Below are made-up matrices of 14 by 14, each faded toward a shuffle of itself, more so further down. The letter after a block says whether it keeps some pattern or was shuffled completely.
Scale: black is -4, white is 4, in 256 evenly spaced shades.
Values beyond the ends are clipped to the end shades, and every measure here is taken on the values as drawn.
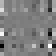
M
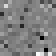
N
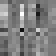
M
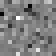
N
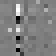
M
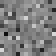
N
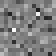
N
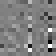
M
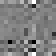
M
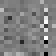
M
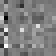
M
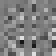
M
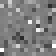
N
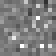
N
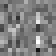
M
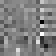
M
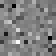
N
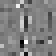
M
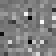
N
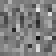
M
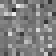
N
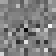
M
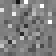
N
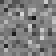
N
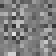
M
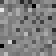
N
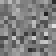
M
